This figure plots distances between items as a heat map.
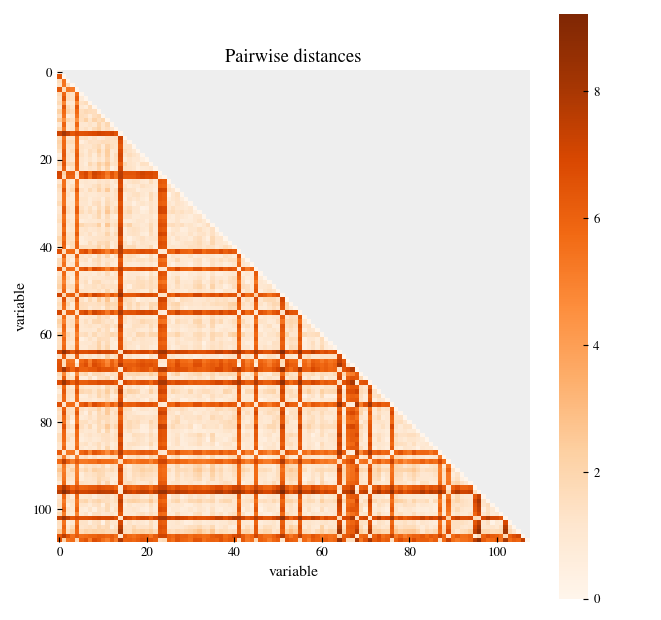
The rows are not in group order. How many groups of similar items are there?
3
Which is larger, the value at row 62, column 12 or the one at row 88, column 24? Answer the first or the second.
the second
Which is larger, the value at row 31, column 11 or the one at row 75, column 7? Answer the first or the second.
the first
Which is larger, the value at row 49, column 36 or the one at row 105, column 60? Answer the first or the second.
the second
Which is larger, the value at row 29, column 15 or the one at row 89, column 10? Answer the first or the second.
the second
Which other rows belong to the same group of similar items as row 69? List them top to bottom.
0, 2, 3, 5, 6, 7, 8, 9, 10, 11, 12, 13, 15, 16, 17, 18, 19, 20, 21, 22, 25, 26, 27, 28, 29, 30, 31, 32, 33, 34, 35, 36, 37, 38, 39, 40, 42, 43, 44, 46, 47, 48, 49, 50, 52, 53, 54, 56, 57, 58, 59, 60, 61, 62, 63, 65, 70, 72, 73, 74, 75, 77, 78, 79, 80, 81, 82, 83, 84, 85, 86, 88, 90, 91, 92, 93, 94, 97, 98, 99, 100, 101, 103, 104, 105
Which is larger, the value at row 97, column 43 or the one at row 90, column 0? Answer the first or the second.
the second
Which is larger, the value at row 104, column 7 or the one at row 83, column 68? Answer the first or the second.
the second
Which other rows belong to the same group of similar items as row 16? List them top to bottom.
0, 2, 3, 5, 6, 7, 8, 9, 10, 11, 12, 13, 15, 17, 18, 19, 20, 21, 22, 25, 26, 27, 28, 29, 30, 31, 32, 33, 34, 35, 36, 37, 38, 39, 40, 42, 43, 44, 46, 47, 48, 49, 50, 52, 53, 54, 56, 57, 58, 59, 60, 61, 62, 63, 65, 69, 70, 72, 73, 74, 75, 77, 78, 79, 80, 81, 82, 83, 84, 85, 86, 88, 90, 91, 92, 93, 94, 97, 98, 99, 100, 101, 103, 104, 105
